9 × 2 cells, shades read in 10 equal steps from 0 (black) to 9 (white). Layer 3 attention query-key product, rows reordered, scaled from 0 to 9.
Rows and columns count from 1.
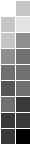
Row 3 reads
7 5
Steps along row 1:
down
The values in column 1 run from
2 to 9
